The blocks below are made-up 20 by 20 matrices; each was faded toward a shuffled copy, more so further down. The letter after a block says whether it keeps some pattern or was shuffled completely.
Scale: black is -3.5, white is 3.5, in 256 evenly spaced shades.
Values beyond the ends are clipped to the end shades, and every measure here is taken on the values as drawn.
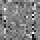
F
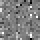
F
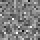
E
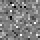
E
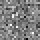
E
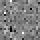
F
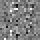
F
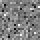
E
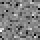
E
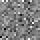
E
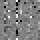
F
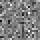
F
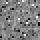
E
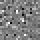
E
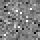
E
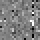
F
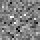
E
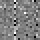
F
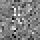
F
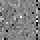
F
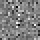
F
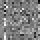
F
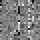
F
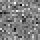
E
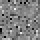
E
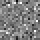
E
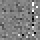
F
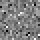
E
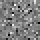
E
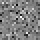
E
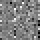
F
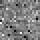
E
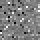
E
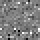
E
